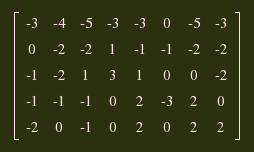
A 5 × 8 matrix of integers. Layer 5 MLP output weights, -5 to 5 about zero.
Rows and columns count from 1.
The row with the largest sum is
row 5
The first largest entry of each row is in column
6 4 4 5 5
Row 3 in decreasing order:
3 1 1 0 0 -1 -2 -2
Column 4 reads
-3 1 3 0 0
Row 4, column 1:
-1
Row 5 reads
-2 0 -1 0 2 0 2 2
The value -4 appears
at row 1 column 2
